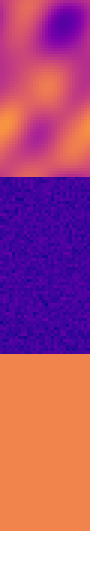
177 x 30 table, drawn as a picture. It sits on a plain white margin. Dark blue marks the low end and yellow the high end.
The table splits into 3 rows of 1 panel. Panel 1,1: middling, smooth, strong in contrast. Panel 2,1: very low, fine-grained, faint in contrast. Panel 3,1: high, flat.
